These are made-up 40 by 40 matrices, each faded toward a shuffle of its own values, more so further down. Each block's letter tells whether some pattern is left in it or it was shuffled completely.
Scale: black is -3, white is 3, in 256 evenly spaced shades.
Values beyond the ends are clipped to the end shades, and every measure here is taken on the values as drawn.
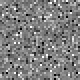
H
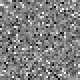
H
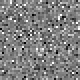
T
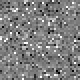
T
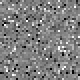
H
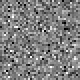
H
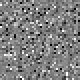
H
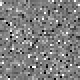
H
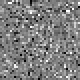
T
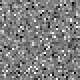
H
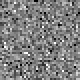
T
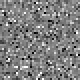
H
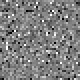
H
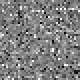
H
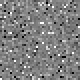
H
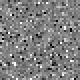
H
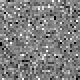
T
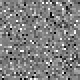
T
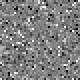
T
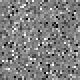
H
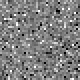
H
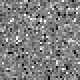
H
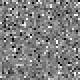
H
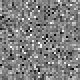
T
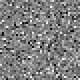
T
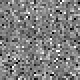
T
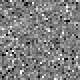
H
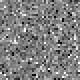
T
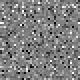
T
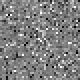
H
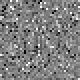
T
